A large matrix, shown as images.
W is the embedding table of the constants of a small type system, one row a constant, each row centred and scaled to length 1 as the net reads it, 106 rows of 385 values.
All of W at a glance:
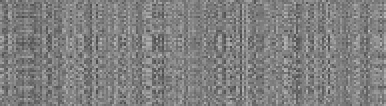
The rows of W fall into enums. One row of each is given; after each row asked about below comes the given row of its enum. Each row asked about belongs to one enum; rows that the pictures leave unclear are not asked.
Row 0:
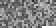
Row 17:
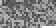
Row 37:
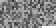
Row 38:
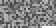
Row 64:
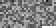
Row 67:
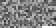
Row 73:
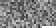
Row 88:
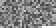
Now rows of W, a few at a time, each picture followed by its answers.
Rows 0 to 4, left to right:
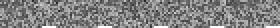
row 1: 67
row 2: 73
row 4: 17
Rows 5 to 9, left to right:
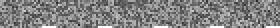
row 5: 88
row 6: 64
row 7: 17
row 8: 88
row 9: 73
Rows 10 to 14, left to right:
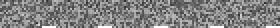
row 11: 37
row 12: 37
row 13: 17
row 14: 67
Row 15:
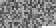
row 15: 37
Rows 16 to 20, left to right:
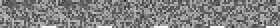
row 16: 17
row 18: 37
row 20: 64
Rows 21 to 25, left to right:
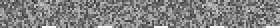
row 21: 0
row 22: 37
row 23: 64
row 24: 0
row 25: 88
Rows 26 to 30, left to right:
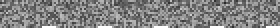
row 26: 64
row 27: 38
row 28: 17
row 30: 64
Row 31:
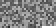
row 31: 64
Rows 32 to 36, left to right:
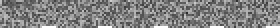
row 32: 17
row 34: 37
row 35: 67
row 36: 37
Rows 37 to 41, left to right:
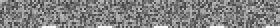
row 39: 38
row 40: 37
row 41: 88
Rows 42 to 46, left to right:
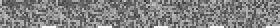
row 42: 17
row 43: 17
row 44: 0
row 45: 38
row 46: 37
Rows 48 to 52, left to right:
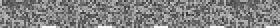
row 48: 17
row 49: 88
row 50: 88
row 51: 67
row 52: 17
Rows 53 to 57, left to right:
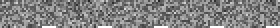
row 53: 64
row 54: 73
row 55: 64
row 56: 64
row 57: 64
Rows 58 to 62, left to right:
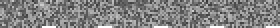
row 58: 0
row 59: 37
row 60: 17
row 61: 88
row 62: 38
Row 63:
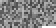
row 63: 37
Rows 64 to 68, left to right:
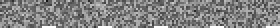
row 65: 0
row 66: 64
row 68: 37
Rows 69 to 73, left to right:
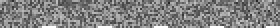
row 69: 37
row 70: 17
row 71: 38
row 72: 67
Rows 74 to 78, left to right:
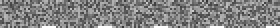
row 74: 38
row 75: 37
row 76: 88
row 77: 88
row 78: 67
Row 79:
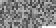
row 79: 37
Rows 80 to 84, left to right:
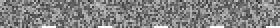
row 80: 88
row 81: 0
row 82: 38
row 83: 37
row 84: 0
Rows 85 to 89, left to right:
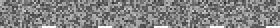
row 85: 88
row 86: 64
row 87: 64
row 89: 64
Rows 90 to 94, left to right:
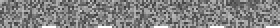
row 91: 88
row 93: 38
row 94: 17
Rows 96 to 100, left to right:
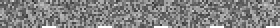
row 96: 0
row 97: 38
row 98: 64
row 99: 88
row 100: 0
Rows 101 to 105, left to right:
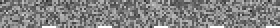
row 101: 64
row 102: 38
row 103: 0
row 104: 17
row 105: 67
